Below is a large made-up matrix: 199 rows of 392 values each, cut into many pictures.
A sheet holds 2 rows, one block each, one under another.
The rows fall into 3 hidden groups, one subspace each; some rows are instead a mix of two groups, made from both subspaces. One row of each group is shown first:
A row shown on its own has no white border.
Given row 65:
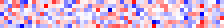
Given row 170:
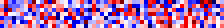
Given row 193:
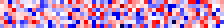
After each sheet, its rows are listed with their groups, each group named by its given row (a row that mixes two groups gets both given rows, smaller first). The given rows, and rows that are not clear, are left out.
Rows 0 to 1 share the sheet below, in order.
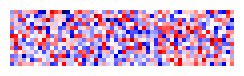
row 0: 65
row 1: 170
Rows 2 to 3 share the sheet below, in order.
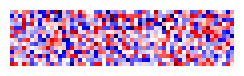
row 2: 193
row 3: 65
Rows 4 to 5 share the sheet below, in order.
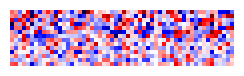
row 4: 65 and 170
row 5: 65
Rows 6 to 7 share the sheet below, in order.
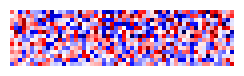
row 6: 193
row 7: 193
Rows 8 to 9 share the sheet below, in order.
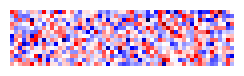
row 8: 170
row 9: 65
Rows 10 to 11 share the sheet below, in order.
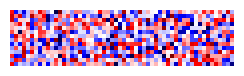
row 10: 193
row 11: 193
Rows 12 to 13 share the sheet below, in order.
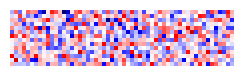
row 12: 65
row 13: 193
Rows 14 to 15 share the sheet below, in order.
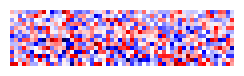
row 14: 65
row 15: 65
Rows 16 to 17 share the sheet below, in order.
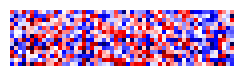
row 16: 170
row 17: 170
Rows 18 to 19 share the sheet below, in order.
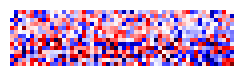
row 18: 170
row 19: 193
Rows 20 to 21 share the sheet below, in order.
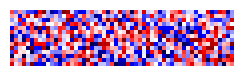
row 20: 65
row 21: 170
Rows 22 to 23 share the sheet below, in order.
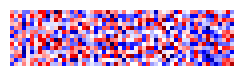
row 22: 193
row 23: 193
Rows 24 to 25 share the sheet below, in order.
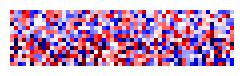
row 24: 65
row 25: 170
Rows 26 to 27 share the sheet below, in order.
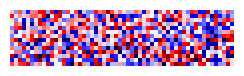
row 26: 193
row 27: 65 and 170
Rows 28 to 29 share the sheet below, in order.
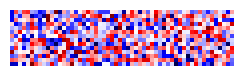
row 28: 193
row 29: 65
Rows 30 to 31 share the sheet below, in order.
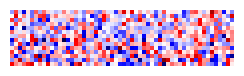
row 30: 170
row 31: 65
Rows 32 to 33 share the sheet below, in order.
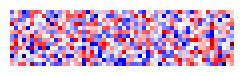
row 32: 65
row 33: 170
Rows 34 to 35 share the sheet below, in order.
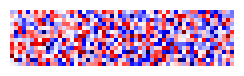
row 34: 193
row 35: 193
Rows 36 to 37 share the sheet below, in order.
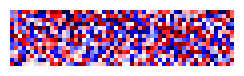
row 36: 65
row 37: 193
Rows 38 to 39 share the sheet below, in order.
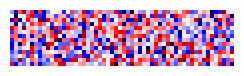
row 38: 170
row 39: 193
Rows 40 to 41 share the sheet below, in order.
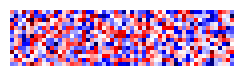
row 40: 170
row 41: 65
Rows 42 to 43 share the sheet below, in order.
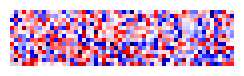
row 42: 170
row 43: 193
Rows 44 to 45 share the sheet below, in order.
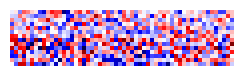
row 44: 65
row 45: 170
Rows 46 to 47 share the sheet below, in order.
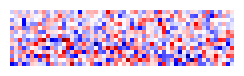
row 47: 65
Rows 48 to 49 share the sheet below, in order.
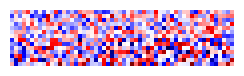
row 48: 193
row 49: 193
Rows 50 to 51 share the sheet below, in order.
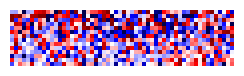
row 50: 170 and 193
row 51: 170
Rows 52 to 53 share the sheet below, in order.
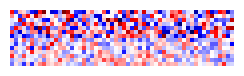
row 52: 65
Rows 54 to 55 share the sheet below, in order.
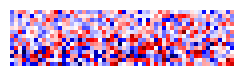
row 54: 193
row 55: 193
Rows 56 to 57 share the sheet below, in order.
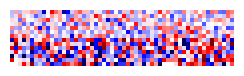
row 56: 65
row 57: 170
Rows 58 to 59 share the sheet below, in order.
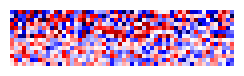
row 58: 170
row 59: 193
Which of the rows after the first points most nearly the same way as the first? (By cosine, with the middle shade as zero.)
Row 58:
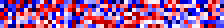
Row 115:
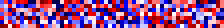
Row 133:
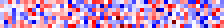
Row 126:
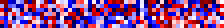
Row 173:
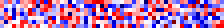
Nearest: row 133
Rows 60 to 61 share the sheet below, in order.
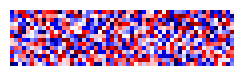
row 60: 193
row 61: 65
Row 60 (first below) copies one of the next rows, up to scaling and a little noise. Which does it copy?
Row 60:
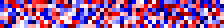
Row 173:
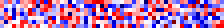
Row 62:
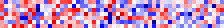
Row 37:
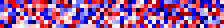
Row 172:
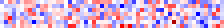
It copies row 37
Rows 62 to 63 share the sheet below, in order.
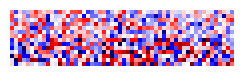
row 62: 193
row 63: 193
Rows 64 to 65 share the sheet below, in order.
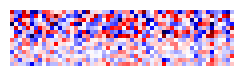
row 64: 65
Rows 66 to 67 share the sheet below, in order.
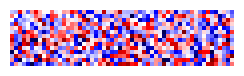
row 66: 193
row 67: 65
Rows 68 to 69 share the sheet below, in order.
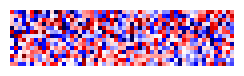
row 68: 193
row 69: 170
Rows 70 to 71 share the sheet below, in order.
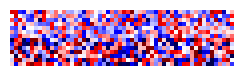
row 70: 170
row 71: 65
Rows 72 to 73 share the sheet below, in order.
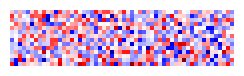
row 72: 193
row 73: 193
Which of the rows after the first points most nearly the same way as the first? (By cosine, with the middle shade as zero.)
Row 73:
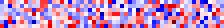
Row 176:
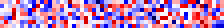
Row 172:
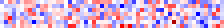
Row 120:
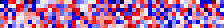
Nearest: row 172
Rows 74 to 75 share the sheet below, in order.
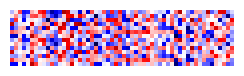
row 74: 65
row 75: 65
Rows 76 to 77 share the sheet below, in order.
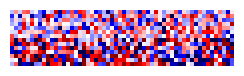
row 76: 193
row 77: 65 and 170
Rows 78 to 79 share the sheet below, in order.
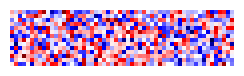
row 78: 65
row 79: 170
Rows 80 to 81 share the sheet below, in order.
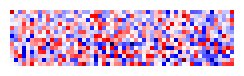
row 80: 170
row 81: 193
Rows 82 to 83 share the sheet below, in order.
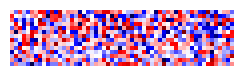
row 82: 193
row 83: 65
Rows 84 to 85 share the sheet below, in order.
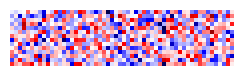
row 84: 193
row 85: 65
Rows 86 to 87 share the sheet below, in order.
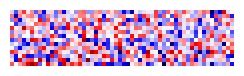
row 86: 170
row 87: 65 and 193
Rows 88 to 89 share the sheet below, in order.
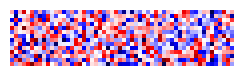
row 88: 170
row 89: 65
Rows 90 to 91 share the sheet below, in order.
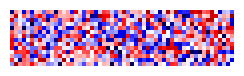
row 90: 170
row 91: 193
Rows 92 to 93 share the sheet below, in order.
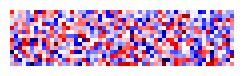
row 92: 170 and 193
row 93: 65
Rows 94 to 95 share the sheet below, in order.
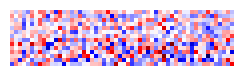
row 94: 193
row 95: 193
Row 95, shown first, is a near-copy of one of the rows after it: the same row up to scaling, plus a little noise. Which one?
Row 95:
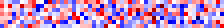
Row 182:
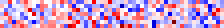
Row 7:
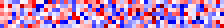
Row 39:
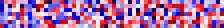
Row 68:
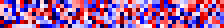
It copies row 7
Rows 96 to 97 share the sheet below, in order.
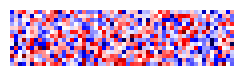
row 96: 193
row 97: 170
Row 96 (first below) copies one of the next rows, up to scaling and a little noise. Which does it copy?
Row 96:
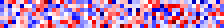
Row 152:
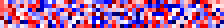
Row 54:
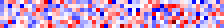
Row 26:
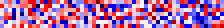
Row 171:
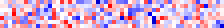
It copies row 54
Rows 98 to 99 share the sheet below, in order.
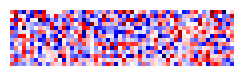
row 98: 170
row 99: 193
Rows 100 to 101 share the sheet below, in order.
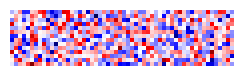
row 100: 65
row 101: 65
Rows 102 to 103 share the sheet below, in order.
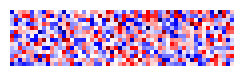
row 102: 170 and 193
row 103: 65
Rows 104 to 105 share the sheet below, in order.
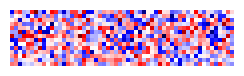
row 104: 65 and 193
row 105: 170
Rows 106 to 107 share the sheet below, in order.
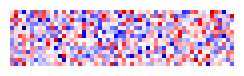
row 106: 170
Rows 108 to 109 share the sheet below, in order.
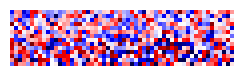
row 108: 65
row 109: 193
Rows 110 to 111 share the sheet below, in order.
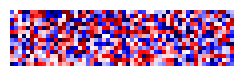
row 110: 65
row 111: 65 and 170
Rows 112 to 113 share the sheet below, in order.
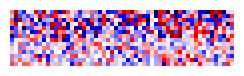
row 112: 170
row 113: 65
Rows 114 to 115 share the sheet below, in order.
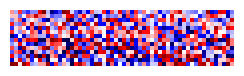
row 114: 65
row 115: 65
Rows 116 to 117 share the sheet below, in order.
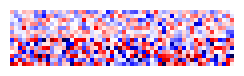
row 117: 65
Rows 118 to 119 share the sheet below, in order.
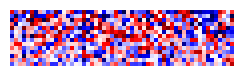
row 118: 170
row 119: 170 and 193
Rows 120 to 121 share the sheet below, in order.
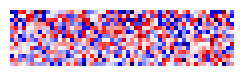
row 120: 170
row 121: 170 and 193
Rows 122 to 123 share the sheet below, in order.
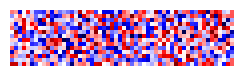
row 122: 193
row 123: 65
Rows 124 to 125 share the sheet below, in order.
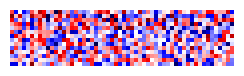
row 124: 193
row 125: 65
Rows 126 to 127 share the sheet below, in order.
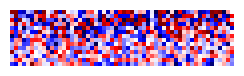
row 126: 170
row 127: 65
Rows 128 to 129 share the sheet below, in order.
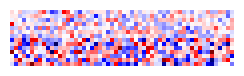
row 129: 65
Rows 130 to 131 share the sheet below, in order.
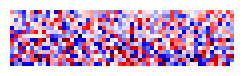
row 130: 193
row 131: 65
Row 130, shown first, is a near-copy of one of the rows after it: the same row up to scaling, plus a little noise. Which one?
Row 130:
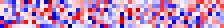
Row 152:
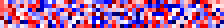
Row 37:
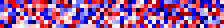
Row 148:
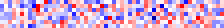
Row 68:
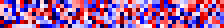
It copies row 68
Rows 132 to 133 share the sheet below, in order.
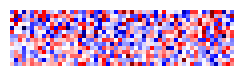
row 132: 170
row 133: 193
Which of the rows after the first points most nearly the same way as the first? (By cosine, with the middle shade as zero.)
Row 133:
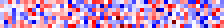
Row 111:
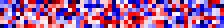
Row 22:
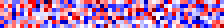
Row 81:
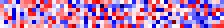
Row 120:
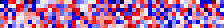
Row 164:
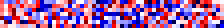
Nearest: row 81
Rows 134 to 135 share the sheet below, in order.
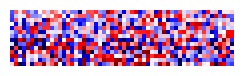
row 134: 193
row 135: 170
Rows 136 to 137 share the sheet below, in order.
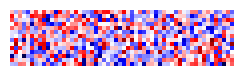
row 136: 193
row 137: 170
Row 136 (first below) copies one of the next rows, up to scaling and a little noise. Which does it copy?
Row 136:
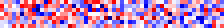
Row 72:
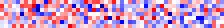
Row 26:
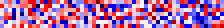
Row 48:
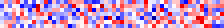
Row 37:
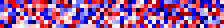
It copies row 72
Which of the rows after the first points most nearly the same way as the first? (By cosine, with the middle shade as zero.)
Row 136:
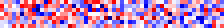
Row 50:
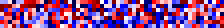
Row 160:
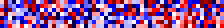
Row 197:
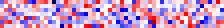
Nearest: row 50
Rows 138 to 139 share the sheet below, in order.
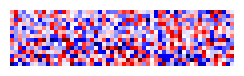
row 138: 170
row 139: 65
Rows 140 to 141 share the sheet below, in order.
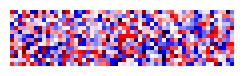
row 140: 65
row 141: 170 and 193
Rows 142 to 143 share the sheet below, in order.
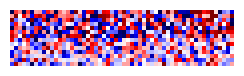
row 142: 170
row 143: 65 and 193
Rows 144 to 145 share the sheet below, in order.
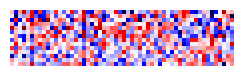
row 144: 170
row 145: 170
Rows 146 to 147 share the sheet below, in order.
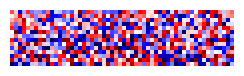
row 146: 193
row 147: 65
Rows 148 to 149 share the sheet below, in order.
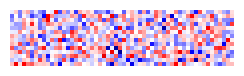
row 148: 193
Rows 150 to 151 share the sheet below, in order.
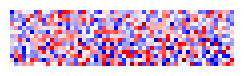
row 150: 170
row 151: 193
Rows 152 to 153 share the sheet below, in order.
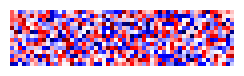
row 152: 193
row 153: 65
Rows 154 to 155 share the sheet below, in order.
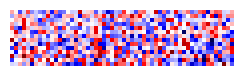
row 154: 193
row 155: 170
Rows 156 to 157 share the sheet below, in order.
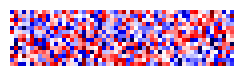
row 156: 170
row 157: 170
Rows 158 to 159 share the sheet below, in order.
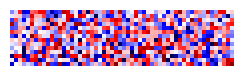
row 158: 65
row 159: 193
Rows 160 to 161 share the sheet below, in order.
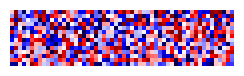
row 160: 170
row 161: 65
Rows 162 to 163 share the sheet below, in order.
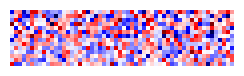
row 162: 65
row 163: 170 and 193
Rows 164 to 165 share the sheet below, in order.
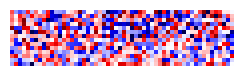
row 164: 193
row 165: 65 and 170
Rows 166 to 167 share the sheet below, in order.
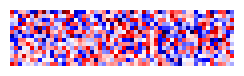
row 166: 65
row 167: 170
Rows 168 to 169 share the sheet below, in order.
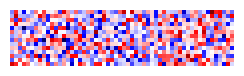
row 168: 170
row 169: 65
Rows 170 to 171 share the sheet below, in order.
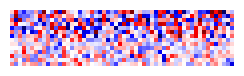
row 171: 193
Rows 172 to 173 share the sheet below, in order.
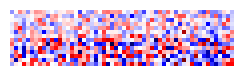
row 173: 193
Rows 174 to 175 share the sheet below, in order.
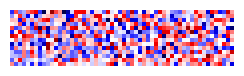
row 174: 65
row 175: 193
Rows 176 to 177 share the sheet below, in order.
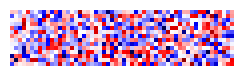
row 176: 193
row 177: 193
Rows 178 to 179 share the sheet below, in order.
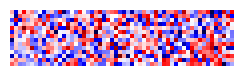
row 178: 170
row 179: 170 and 193
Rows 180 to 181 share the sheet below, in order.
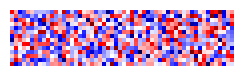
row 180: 170 and 193
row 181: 170 and 193
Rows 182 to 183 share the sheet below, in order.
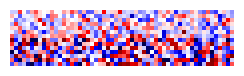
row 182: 193
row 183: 65
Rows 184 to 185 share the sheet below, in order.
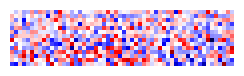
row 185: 65 and 170
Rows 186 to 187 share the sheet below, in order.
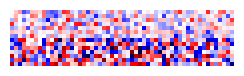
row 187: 170 and 193
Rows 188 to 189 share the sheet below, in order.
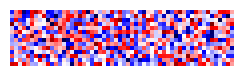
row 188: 65
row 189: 65
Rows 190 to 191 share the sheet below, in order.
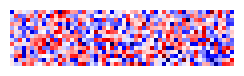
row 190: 170
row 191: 193
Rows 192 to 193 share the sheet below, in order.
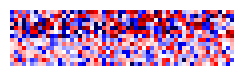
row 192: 193
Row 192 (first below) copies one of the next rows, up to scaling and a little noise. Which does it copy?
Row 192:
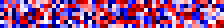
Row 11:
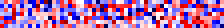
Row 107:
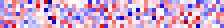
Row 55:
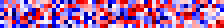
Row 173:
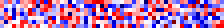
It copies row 55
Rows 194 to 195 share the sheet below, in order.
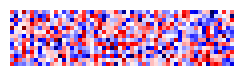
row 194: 170
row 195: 193
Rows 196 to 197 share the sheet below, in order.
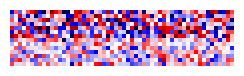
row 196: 65
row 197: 65 and 193
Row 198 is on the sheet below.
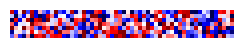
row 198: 170
